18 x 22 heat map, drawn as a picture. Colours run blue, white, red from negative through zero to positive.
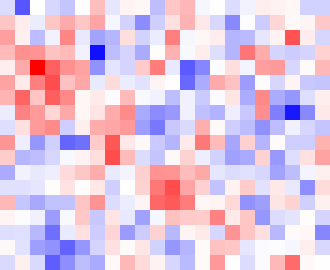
Slope: none. Average level on the scale: 50%. Odd rows or columns: none. Mirror symmetry: none. Histogram: bell-shaped.
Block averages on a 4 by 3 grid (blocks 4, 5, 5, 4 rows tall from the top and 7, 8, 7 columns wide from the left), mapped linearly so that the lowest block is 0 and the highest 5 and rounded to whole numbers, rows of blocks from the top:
3 2 2 | 5 1 1 | 2 4 1 | 0 2 2
